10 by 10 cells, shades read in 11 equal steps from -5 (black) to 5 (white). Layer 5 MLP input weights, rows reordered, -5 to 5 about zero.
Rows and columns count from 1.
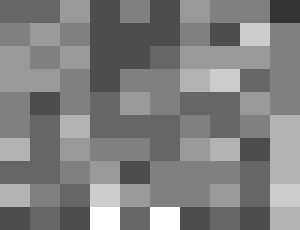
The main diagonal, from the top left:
-1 1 1 -2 1 -1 1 0 -1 2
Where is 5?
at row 10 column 4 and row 10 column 6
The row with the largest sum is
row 9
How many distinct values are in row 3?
4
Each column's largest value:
2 1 2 5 1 5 2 3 3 3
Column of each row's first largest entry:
3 9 1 8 5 3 1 10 4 4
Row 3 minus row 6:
1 1 -1 -1 -1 0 1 2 1 -2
